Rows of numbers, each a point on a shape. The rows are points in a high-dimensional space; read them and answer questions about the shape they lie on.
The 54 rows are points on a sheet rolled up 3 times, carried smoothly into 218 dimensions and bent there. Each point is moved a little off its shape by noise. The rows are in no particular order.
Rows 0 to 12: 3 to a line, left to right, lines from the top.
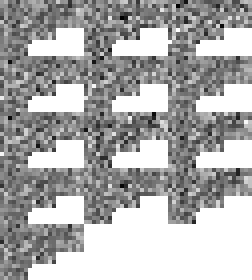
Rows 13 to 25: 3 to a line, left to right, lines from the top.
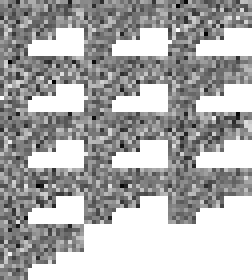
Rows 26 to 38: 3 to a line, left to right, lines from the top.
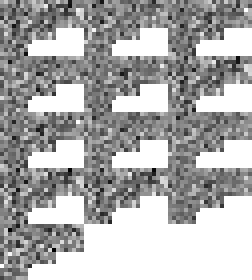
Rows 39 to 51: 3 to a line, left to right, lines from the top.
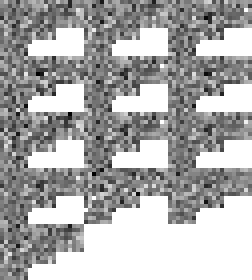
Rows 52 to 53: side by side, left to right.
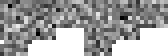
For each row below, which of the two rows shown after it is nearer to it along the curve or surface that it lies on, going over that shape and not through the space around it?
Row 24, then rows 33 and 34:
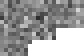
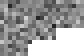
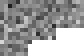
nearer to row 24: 33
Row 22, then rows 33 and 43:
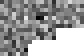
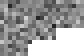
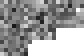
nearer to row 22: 43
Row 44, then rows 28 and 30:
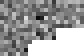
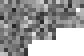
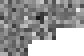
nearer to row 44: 30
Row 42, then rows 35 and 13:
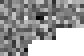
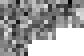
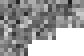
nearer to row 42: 13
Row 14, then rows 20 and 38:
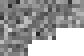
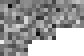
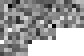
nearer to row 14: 20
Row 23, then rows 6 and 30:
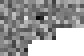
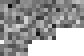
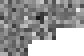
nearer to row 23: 30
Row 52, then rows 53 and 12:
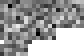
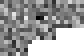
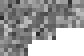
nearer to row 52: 53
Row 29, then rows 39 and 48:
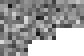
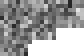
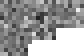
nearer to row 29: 48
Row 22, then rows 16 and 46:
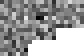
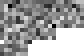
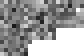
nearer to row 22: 46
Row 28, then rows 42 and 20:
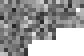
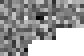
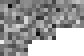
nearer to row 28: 42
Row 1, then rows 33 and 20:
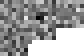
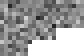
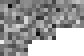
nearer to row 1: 20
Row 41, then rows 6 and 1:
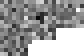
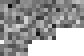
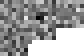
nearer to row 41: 1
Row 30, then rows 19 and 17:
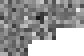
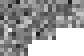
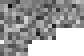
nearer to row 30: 17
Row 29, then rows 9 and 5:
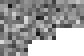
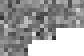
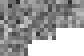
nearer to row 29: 5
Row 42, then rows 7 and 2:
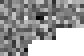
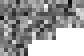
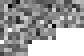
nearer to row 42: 2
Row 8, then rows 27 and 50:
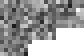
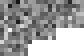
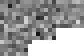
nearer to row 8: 27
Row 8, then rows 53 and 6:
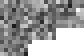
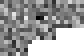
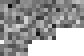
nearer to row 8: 53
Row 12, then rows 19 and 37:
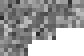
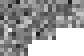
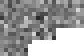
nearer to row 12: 37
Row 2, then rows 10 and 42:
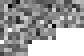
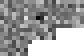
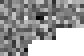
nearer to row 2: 42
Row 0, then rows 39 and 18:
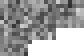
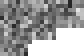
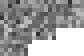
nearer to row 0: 18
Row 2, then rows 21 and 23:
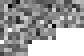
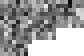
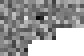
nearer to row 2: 21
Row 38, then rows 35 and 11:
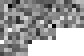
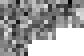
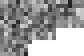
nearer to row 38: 35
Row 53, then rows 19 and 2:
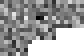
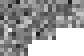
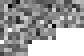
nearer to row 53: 2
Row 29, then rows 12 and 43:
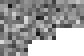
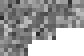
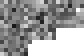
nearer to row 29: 12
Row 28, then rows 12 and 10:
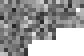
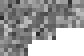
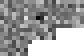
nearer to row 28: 10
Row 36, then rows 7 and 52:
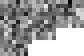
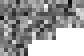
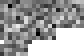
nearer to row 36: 7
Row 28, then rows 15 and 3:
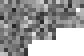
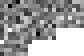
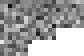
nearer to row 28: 3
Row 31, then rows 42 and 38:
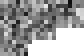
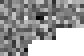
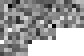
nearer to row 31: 38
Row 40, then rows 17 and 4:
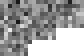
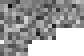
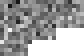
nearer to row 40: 4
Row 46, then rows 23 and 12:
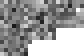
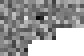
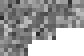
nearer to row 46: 23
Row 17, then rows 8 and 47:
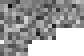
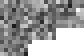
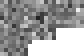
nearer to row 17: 47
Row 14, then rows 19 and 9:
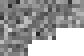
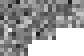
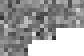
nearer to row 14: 9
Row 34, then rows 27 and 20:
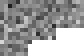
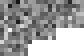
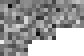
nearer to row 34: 20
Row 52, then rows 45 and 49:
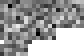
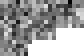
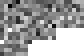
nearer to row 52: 49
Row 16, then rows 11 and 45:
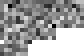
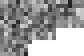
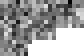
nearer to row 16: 45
